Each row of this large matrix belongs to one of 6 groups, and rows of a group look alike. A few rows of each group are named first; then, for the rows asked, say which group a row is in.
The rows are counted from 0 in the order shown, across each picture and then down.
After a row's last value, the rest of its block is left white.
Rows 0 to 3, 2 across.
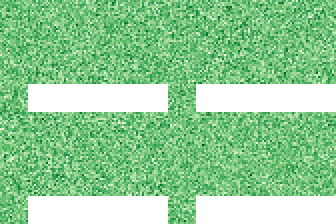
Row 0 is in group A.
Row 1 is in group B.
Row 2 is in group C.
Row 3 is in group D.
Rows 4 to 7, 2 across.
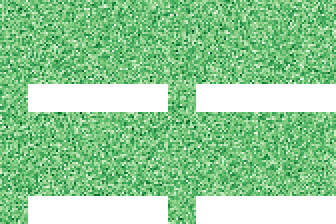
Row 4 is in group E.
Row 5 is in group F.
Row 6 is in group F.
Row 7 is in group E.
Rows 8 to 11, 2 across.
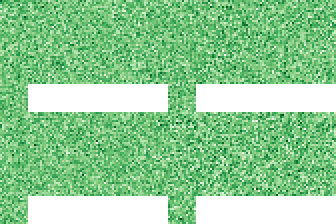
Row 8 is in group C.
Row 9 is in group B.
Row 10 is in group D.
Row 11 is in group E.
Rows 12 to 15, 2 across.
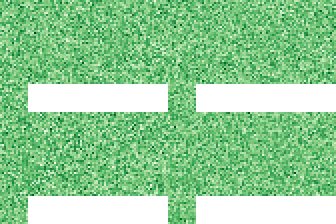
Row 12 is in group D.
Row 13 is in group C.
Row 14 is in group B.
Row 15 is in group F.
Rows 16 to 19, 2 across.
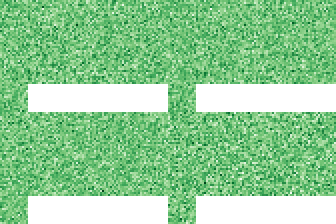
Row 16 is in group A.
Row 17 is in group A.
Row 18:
E
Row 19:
F
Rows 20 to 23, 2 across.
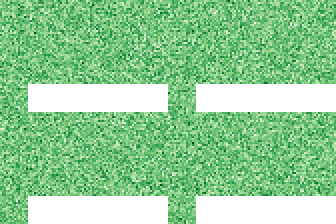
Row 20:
D
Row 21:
F
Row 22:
C
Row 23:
F
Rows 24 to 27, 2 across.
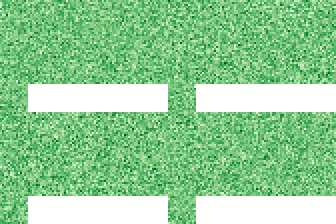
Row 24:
F
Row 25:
C
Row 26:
A
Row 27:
E
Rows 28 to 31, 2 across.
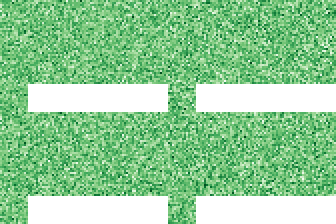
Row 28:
F
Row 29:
D
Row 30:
F
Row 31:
A
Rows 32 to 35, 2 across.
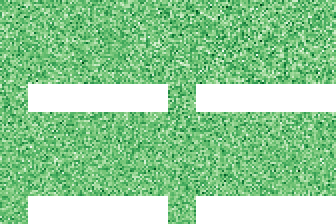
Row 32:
D
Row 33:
B
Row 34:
E
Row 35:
C
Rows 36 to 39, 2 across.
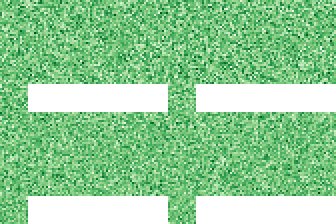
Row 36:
D
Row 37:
C
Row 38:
C
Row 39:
E
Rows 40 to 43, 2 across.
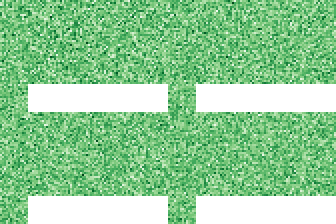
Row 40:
B
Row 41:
F
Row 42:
D
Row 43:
F
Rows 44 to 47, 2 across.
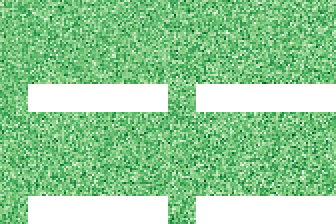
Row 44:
B
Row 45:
F
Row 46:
A
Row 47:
A
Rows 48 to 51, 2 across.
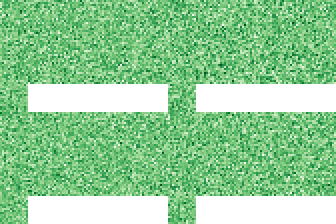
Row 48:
F
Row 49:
A
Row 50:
C
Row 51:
F
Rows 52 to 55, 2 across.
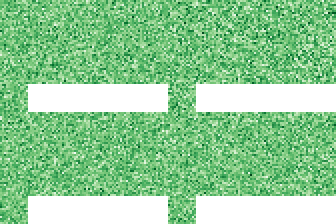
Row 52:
A
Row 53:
D
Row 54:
E
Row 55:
D
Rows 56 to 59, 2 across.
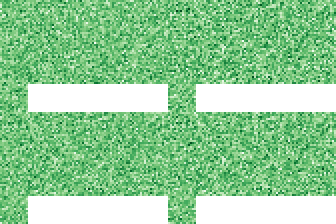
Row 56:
F
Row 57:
E
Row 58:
E
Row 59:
E
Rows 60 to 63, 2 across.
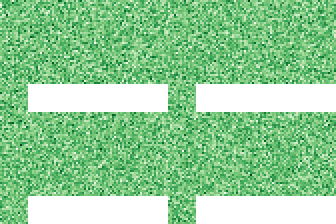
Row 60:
F
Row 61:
F
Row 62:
E
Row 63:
D
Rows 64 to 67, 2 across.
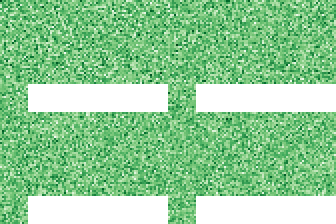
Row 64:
C
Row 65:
F
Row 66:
A
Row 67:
B
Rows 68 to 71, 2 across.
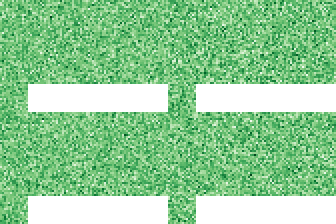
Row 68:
B
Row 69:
A
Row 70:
A
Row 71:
D
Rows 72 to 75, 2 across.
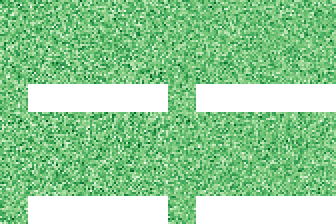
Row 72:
C
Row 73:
C
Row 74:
E
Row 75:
E
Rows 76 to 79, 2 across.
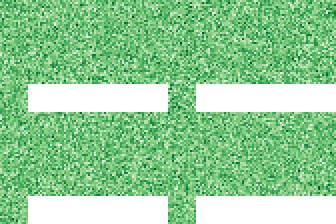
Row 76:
A
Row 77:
D
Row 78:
F
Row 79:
C
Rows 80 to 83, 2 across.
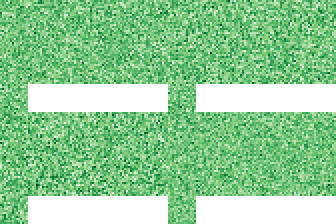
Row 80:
D
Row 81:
F
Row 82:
A
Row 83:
C
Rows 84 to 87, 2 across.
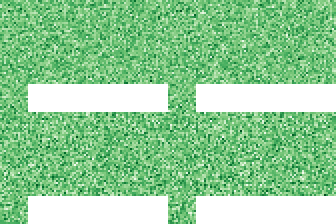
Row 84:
E
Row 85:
E
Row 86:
A
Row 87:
A
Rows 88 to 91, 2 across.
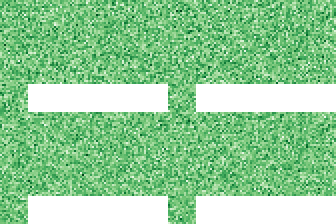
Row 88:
A
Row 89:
E
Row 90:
D
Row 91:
E
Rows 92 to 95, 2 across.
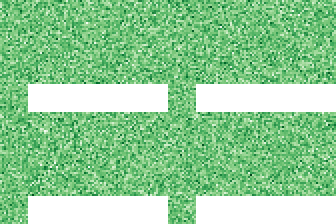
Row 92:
F
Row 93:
C
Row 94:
B
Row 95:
D
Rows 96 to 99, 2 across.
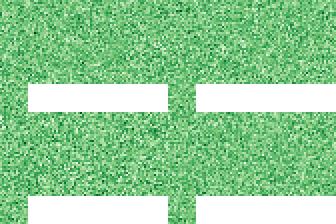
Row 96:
D
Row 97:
E
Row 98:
F
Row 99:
F
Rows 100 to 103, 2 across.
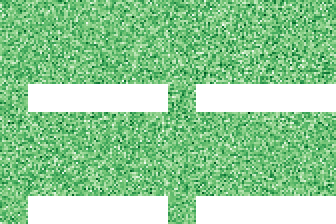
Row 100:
F
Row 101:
A
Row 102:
E
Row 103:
C
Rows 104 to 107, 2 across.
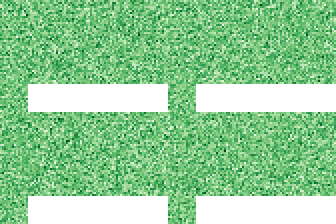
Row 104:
E
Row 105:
E
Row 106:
B
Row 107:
F
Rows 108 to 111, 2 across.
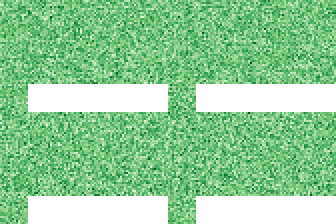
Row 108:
B
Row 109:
D
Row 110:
F
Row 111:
C
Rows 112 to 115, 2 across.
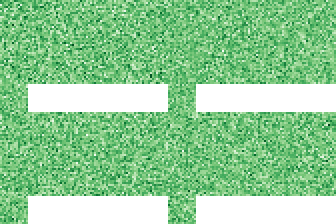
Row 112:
C
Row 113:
B
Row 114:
F
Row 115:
D
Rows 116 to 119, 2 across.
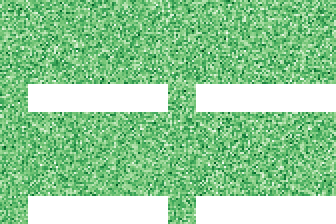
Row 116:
E
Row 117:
F
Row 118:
B
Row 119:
B
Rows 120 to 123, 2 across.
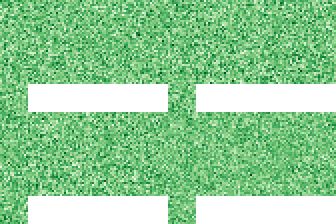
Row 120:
C
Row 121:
A
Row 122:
A
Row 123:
D
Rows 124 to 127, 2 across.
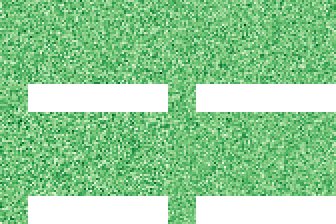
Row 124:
F
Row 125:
A
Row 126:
E
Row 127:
B
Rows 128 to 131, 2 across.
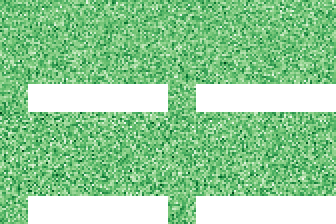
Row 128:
A
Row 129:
C
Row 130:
C
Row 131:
A
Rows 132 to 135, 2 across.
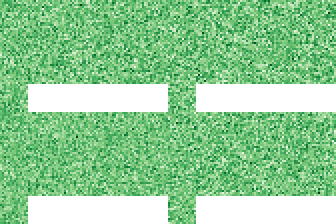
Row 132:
A
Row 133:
D
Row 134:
A
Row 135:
E
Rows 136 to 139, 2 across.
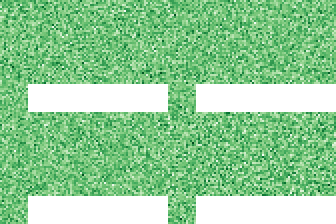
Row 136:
C
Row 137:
F
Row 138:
D
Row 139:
F
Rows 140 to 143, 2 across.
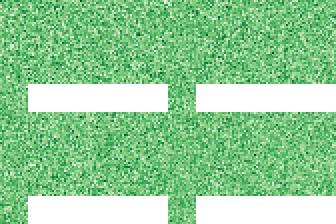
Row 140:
C
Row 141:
B
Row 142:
A
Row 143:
B
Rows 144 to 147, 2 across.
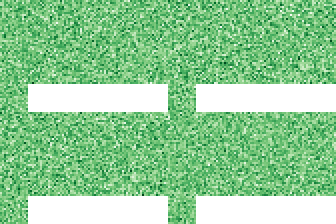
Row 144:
B
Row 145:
C
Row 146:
C
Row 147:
F
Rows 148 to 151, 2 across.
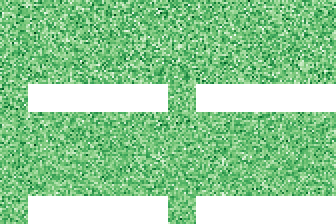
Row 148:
D
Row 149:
C
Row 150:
D
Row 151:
E
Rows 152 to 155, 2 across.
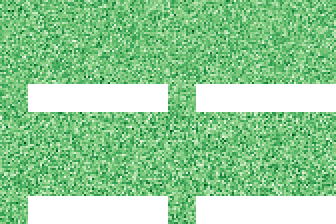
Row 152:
E
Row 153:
F
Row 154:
F
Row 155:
A
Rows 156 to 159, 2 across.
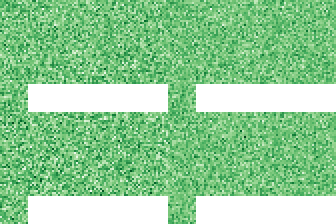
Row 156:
A
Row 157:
A
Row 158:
E
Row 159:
A
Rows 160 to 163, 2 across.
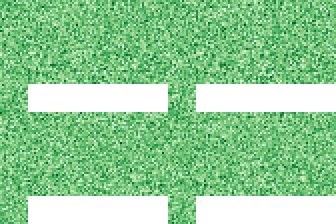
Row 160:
A
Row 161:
A
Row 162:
C
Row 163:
A
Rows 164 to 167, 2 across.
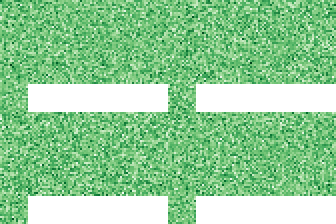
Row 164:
C
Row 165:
D
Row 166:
F
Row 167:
C
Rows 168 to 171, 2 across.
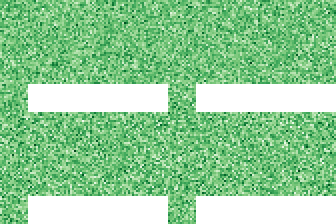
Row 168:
A
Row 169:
D
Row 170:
D
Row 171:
C
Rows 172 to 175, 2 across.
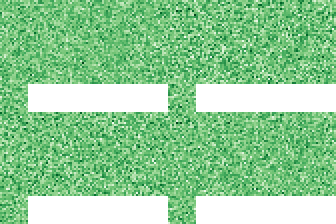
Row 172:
D
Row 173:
E
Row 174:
C
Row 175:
E
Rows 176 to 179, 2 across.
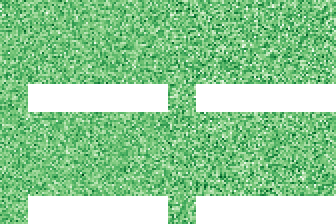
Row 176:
F
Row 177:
E
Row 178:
D
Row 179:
A
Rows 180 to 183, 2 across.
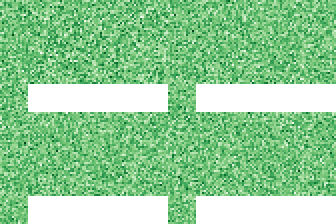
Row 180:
B
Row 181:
F
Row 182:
F
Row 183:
C
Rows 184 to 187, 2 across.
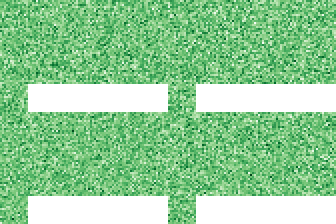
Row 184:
A
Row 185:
F
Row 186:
E
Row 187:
D
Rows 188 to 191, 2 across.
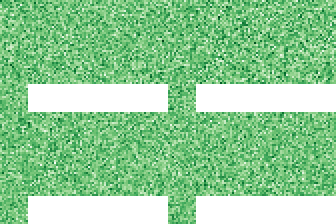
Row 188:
C
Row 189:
B
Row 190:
B
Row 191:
A
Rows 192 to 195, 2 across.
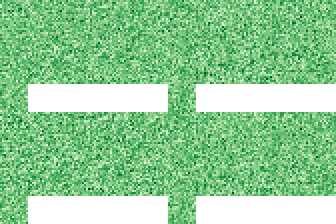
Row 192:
E
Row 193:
A
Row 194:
E
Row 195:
A
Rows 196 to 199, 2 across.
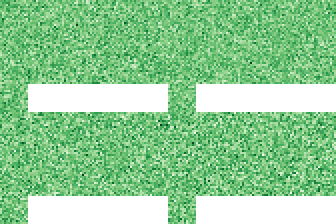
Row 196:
A
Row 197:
D
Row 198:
D
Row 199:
F
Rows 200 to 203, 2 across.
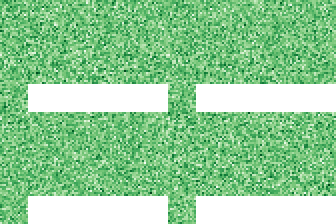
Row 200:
A
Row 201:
A
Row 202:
E
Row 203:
C
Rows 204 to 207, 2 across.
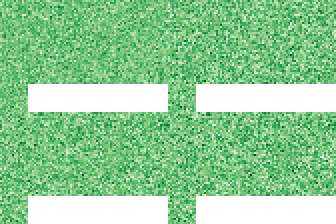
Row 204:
B
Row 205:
F
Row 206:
D
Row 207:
D
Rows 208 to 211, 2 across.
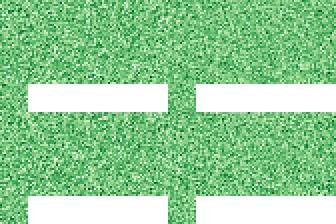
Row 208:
E
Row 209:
C
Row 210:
E
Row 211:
C
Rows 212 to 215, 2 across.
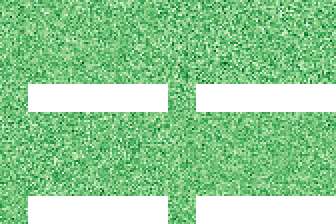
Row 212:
D
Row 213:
C
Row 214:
E
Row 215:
D
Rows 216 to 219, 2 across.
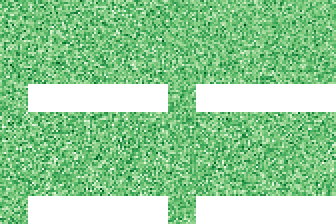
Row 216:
C
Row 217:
A
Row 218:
E
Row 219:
B
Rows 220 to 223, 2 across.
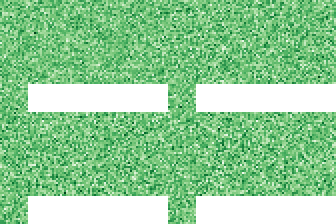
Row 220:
D
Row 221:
E
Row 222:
A
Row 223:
B
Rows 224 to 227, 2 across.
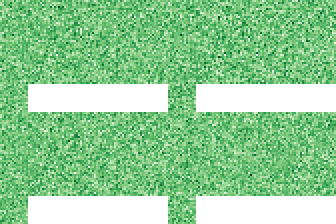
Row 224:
B
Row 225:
B
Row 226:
B
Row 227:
D
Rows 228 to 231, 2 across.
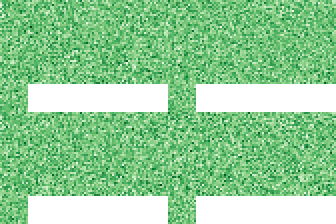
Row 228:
F
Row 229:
C
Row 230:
F
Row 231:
C
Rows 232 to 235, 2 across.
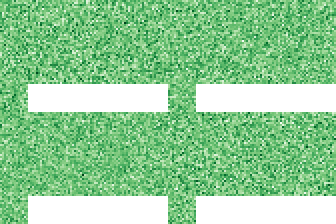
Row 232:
A
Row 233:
E
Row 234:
D
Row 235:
C
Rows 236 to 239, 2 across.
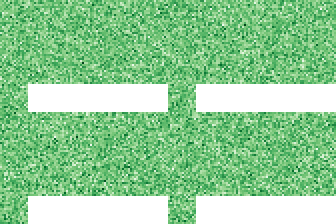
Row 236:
D
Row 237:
A
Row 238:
A
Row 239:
D
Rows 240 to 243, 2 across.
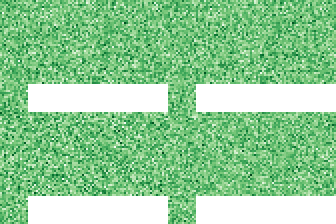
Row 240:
A
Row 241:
A
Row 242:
C
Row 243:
D
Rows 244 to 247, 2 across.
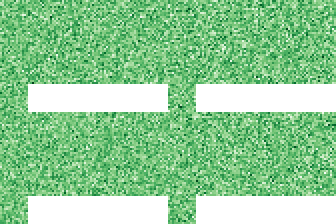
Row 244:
B
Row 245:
E
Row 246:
A
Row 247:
D
